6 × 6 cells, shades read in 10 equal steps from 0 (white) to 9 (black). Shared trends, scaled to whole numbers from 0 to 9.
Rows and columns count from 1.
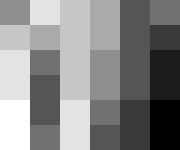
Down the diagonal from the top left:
4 3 2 4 7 9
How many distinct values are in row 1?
6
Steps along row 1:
down up up up down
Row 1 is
4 1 2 3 6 5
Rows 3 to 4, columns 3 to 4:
2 4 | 2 4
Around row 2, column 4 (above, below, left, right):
3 4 2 6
